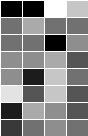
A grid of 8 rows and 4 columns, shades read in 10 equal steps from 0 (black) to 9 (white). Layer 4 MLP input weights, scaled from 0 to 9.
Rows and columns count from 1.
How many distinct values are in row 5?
4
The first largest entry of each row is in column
3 2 4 3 3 1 2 3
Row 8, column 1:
2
